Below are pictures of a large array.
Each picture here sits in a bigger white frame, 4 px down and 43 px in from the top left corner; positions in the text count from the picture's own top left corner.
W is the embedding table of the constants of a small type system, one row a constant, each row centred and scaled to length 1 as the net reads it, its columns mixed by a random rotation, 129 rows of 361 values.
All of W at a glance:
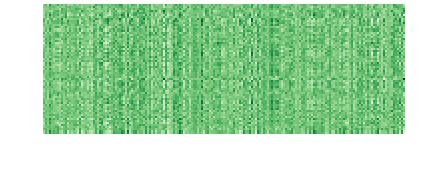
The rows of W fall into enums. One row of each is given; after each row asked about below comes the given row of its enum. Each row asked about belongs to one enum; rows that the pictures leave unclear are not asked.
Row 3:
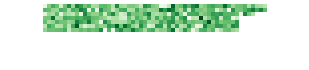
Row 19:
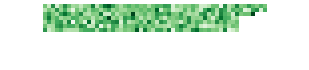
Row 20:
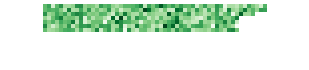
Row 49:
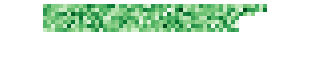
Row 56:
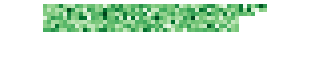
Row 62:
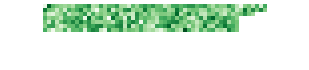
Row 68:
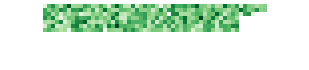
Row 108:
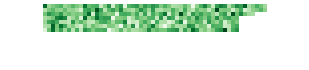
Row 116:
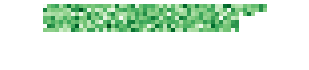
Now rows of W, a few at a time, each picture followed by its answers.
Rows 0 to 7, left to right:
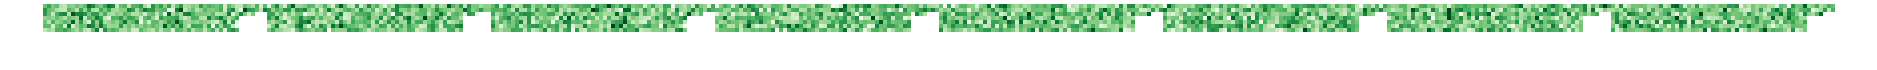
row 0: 49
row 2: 20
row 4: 19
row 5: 62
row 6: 56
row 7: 19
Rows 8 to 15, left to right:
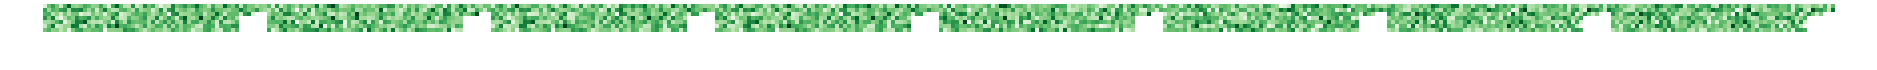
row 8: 68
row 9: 19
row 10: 68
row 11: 68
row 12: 19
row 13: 3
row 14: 49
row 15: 49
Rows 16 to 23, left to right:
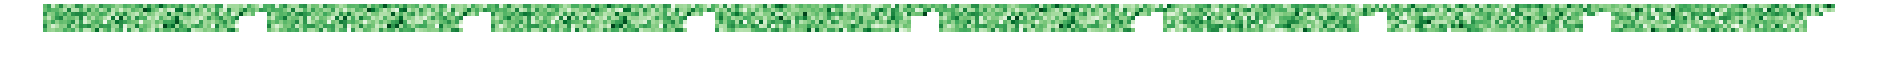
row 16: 20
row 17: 20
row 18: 20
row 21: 62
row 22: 68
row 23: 56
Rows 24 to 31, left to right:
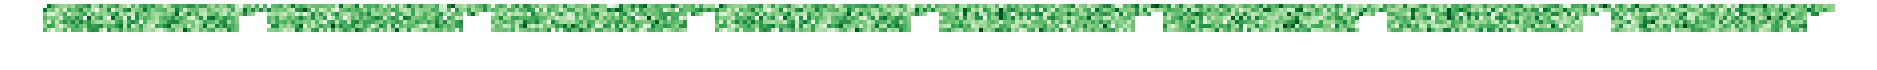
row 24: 62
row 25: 116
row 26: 3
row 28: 56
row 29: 20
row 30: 56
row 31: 68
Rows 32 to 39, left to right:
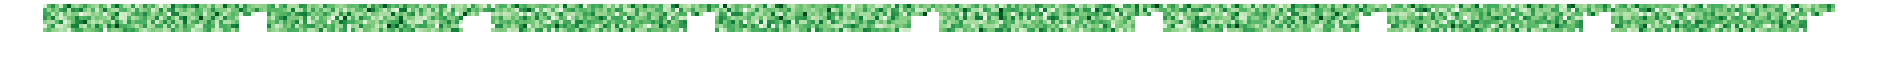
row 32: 68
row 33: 20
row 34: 116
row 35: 19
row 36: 56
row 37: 68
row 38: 116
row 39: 116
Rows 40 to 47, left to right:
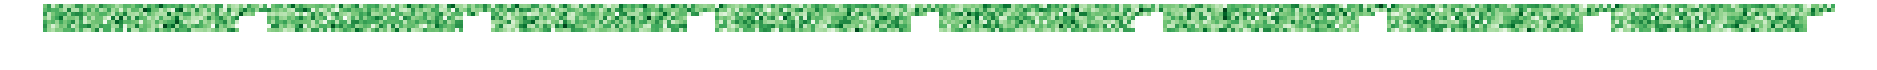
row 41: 116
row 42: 68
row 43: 62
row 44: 49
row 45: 56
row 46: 62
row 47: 62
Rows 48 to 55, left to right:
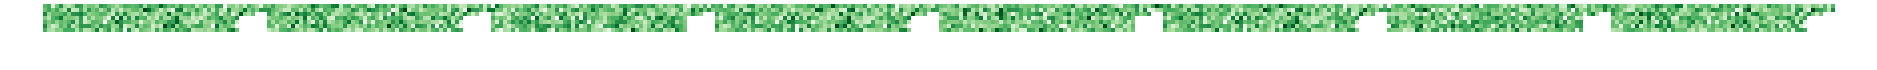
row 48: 20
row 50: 62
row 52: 56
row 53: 20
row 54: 116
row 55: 49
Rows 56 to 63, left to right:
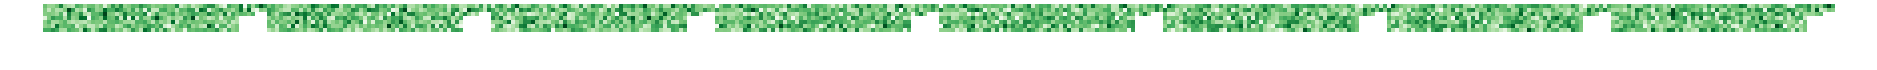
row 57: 49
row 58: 68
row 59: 116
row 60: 116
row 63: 56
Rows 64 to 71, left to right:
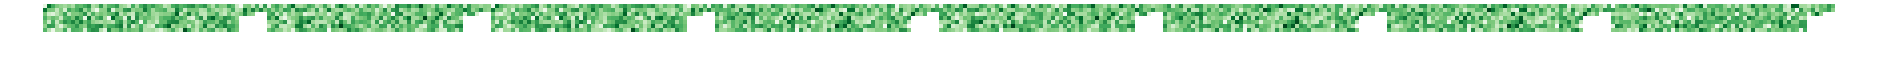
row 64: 62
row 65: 68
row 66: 62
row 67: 20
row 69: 20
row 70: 20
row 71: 116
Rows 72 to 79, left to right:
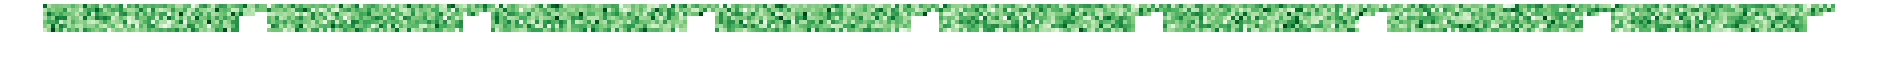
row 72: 108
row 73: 116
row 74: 19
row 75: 19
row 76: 62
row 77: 20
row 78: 3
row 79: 62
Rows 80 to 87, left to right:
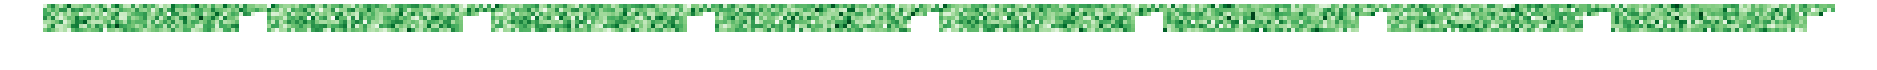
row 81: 62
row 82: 62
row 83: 20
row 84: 62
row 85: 19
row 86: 3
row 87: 19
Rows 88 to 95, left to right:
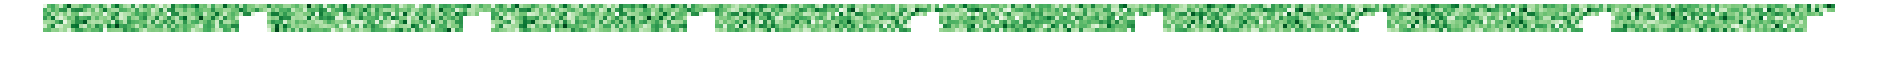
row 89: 108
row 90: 68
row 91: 49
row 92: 116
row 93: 49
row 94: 49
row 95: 56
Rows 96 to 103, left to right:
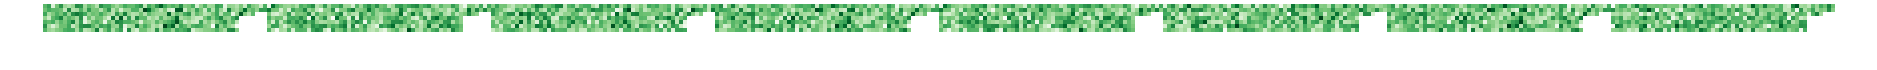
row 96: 20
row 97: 62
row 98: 49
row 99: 20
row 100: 62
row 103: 116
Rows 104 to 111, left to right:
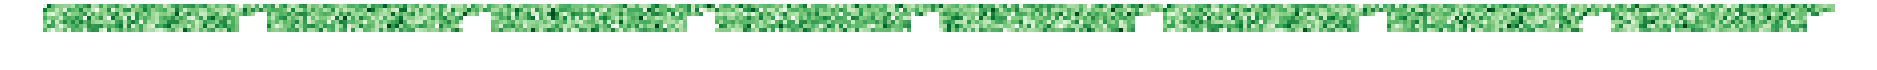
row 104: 62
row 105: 20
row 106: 56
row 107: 116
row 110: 20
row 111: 68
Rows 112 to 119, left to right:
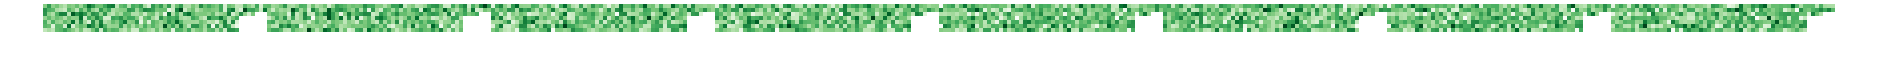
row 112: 49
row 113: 56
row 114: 68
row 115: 68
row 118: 116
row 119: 3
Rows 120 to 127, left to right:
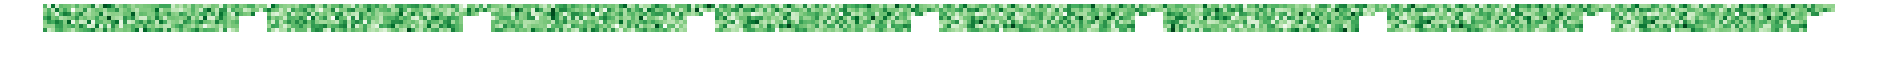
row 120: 19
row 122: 56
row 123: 68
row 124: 68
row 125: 108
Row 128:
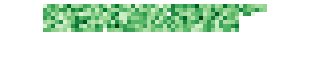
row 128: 68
